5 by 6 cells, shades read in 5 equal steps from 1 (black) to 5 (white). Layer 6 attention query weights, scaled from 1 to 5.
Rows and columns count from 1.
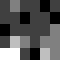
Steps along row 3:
up same same same up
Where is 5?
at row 5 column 1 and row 5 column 2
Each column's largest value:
5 5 3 2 4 3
